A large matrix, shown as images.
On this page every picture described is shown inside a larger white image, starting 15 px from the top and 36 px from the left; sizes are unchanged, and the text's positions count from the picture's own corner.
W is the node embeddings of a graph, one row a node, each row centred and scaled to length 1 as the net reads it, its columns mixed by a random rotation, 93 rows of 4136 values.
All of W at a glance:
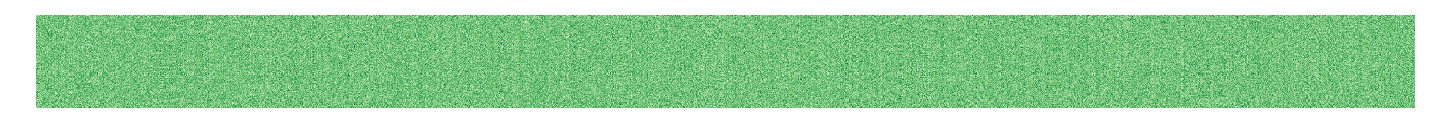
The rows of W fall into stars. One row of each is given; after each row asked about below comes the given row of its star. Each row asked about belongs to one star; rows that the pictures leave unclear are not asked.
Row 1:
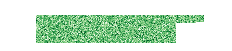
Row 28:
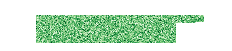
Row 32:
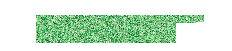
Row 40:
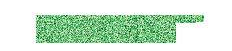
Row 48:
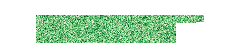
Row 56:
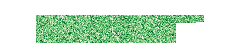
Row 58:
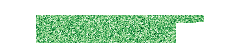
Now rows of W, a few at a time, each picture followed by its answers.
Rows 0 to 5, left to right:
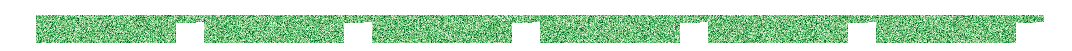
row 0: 40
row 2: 48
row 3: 1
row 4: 28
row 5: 56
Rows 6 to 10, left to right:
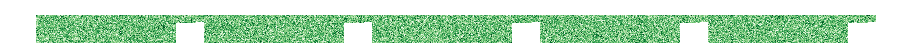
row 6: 58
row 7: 48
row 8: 58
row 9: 40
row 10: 1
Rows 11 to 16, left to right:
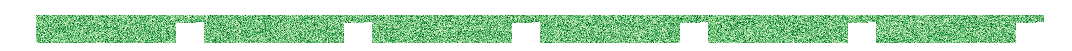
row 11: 48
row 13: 1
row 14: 56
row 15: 28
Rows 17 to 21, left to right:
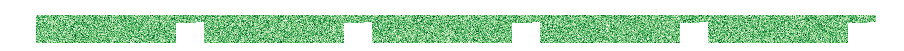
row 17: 56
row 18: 1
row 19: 58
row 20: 1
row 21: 40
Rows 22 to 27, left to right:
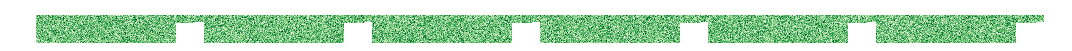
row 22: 40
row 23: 56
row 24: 56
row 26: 32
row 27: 56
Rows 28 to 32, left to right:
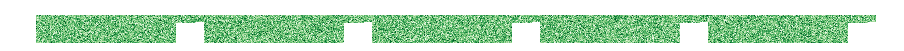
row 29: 40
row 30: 48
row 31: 1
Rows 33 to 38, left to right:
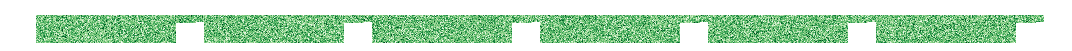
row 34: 28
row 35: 40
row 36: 48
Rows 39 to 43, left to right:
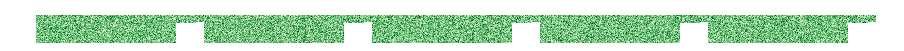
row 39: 1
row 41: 40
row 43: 40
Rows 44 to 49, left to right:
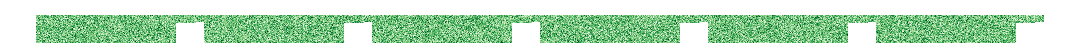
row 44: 48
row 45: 58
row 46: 40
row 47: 28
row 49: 32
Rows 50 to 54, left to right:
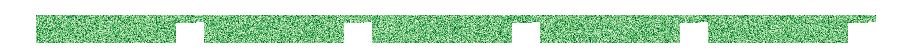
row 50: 48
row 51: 1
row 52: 56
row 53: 48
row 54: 1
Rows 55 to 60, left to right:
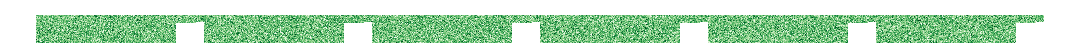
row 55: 32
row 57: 58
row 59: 58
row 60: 40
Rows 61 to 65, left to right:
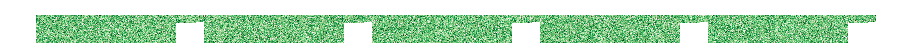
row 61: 1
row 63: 48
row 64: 32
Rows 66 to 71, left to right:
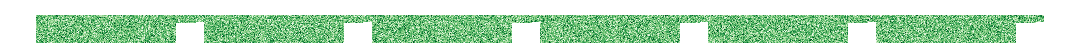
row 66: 56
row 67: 32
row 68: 48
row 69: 56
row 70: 28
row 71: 40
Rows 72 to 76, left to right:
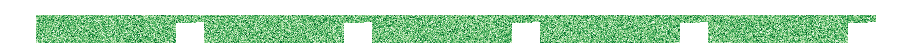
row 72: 58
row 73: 40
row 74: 56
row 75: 56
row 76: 28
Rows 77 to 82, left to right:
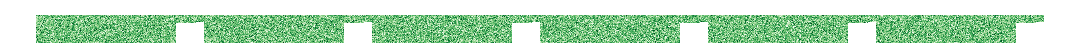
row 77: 48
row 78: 28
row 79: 1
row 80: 58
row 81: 48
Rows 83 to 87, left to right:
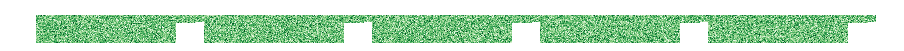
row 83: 1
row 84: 56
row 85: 56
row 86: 56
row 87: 1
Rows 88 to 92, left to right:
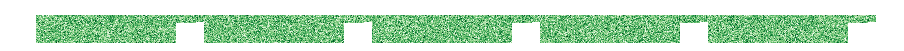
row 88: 1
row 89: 32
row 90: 56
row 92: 28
